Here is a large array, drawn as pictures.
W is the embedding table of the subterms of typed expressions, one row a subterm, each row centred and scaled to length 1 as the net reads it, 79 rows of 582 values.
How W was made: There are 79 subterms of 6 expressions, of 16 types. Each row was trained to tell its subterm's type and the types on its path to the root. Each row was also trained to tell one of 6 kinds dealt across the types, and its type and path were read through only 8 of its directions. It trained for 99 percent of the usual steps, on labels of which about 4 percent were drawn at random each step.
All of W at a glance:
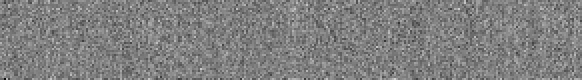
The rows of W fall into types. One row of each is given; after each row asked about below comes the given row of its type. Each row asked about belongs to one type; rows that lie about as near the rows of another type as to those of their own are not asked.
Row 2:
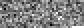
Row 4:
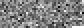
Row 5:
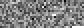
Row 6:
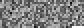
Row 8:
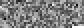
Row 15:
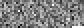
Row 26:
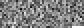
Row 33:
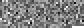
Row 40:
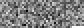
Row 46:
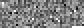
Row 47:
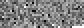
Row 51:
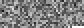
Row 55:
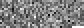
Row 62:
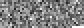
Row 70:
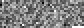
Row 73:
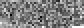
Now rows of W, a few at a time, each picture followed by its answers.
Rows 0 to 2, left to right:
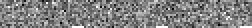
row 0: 51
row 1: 47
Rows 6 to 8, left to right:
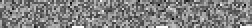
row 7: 26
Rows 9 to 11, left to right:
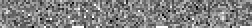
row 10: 26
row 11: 70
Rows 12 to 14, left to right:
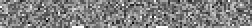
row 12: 40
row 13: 70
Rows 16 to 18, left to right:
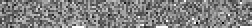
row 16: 5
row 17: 51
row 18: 70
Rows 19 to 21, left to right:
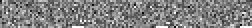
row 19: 33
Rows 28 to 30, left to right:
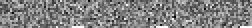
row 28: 73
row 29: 46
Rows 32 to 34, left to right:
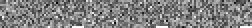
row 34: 26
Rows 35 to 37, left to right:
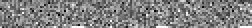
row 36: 40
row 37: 40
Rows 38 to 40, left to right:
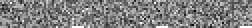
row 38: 73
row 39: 2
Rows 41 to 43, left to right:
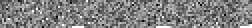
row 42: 46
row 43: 40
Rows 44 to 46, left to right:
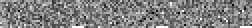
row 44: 73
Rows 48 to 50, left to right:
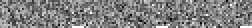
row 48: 33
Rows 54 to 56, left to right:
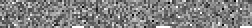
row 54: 5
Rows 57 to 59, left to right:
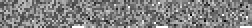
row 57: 26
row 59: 15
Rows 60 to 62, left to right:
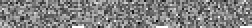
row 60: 8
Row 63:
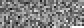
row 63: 6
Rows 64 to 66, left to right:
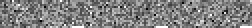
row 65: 51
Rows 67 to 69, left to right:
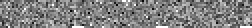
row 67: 5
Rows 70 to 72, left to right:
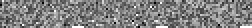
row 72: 5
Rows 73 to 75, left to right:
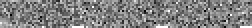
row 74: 73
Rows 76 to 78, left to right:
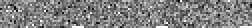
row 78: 2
